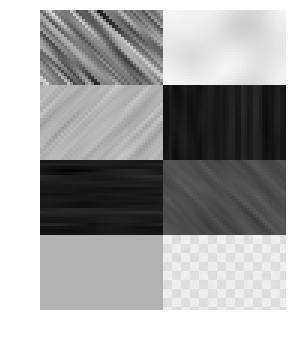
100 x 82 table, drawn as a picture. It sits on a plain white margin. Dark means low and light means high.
The table splits into 4 rows of 2 panels. Panel 1,1: middling, slanting down to the right, strong in contrast. Panel 1,2: very high, smooth, faint in contrast. Panel 2,1: high, slanting up to the right, faint in contrast. Panel 2,2: very low, streaked downward, faint in contrast. Panel 3,1: very low, streaked across, faint in contrast. Panel 3,2: low, slanting down to the right, faint in contrast. Panel 4,1: high, flat. Panel 4,2: very high, checkered, faint in contrast.
